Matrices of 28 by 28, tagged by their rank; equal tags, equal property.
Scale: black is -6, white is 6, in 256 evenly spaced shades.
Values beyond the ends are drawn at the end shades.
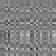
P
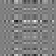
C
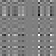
C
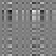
C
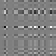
C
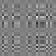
C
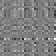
P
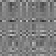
P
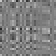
P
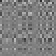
P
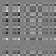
C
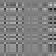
C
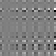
C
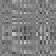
P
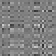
P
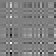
C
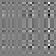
C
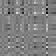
P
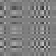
C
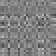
P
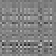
P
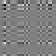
C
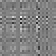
P
